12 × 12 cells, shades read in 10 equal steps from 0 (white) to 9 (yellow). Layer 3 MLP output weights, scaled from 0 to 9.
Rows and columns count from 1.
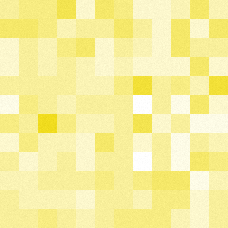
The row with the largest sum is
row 5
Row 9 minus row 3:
2 -2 0 -1 -4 2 0 -3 2 -5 2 1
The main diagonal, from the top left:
4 6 3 4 3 4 4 2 4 6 2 4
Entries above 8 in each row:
0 0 0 0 0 0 1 0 0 0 0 0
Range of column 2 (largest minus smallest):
4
